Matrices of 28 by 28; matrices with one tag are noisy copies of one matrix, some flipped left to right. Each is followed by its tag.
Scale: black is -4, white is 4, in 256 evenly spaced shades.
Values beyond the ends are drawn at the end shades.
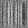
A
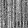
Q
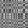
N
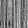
Q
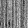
Q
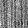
Q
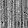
Q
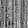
Q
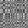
N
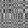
N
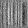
A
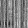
Q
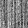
Q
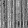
Q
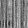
Q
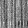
Q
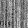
Q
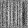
A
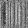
A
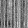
Q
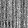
Q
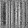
A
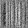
A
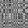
N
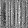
A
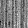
Q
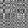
N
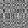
N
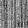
Q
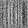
A
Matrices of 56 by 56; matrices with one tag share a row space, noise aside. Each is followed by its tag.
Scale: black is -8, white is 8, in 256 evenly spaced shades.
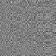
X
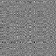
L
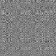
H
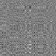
L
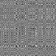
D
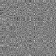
L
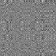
H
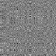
L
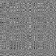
L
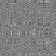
X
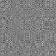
H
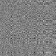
X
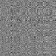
X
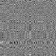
L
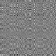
L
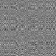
D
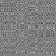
D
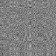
L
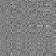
X
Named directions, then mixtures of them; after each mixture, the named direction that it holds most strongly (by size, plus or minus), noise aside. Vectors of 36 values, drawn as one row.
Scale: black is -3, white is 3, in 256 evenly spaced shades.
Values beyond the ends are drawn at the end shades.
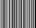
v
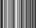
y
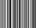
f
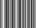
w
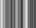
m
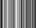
y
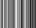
y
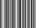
w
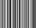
f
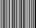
v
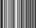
y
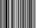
f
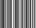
w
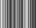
m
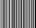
v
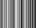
y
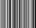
f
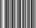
w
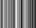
y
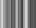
m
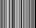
v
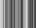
m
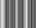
m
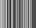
f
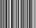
f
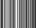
y
